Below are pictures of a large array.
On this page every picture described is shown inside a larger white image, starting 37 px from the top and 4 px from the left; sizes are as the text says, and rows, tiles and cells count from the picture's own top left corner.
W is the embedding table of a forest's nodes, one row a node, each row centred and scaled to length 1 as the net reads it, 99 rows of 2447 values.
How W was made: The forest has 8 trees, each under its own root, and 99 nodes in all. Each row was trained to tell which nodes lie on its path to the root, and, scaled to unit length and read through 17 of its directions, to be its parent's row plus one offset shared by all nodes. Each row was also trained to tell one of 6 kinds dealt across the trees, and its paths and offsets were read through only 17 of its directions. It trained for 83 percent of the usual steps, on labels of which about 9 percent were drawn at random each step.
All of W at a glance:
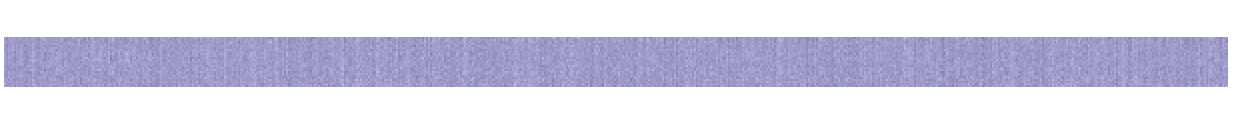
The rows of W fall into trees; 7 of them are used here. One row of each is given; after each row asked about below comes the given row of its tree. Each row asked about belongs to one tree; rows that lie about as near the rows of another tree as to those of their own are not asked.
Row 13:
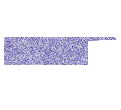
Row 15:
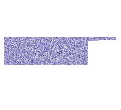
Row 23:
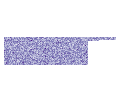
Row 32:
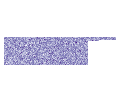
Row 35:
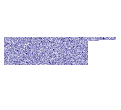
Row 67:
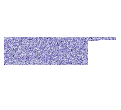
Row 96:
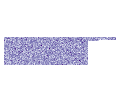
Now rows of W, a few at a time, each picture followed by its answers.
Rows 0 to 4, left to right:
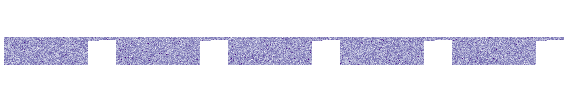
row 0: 32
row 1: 35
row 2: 35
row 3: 32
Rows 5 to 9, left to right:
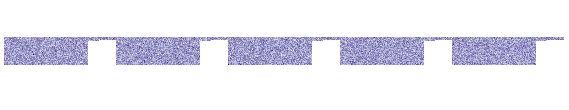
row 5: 32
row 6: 35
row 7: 32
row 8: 35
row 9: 15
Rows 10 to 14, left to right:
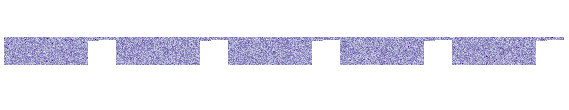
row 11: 96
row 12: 35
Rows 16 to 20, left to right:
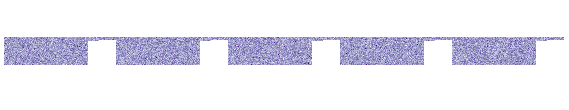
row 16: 32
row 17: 32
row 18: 96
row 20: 32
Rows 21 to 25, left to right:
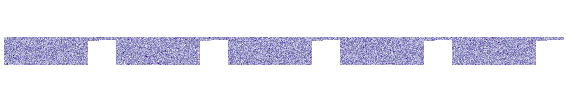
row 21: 67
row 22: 35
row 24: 23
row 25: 96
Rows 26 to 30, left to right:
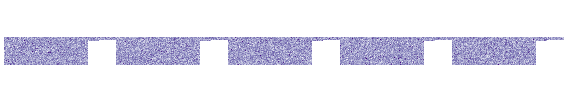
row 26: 96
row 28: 67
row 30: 23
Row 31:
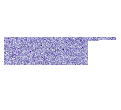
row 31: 96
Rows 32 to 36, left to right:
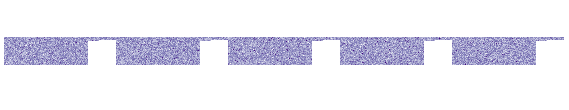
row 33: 32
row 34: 67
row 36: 35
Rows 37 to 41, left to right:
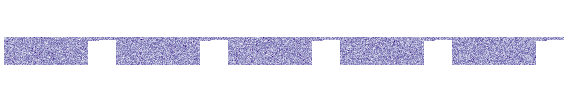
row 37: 67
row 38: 15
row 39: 96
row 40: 23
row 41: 23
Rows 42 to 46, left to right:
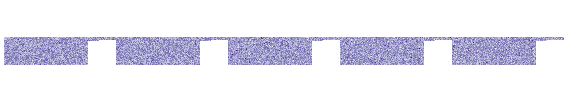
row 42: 67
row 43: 13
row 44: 23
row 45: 96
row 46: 96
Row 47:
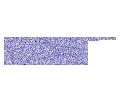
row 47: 96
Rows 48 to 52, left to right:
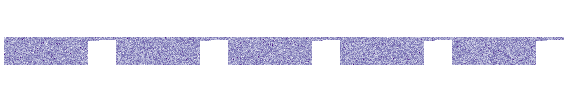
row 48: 67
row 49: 96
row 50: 35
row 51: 23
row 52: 13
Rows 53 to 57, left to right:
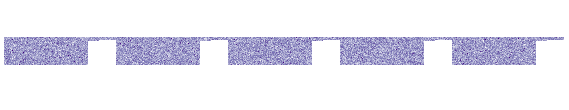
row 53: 23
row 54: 32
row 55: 67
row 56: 96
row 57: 35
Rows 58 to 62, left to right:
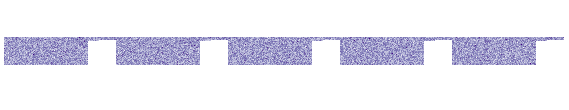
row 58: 32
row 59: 15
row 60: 32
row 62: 35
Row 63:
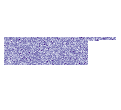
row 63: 32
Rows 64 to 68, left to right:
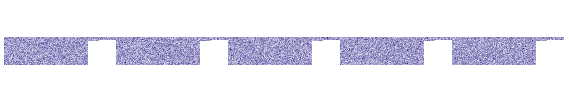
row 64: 15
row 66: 32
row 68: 35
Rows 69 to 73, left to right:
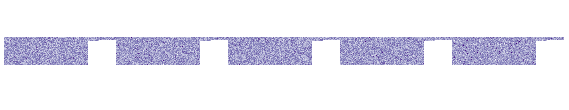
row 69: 35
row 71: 23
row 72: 23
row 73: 35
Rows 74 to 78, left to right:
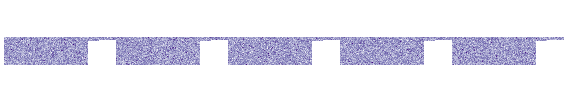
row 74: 67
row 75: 32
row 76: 35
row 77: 32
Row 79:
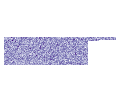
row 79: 67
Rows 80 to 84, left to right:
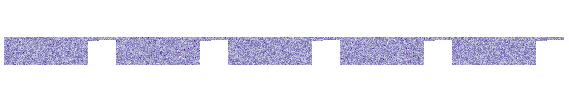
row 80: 13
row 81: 67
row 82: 15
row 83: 96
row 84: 13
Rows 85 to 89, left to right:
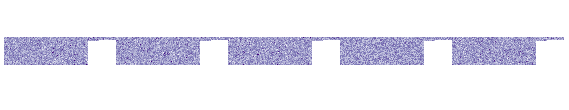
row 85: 96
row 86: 67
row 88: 15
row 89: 96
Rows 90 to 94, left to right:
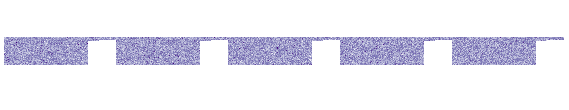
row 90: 67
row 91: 67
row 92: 96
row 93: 67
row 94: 32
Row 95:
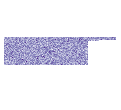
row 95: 35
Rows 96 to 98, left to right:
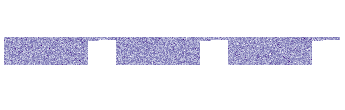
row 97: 96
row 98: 35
